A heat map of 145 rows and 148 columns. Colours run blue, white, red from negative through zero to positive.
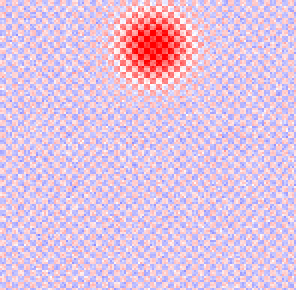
No lone cell stands out from its neighbours. The top middle is the ninth with the highest average. No row or column stands out. One bump rises in the top middle.
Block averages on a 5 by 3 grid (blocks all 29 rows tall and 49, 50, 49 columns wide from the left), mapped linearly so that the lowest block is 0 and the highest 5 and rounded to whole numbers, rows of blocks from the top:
050
020
000
000
000
